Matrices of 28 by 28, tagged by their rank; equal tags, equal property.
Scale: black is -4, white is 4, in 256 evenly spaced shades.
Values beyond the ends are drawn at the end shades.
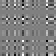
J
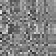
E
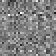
E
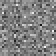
E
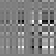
J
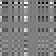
J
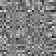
E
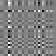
J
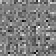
E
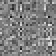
E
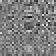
E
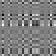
J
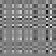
J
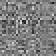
E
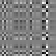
J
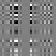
J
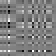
J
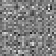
E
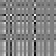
J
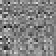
E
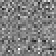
E
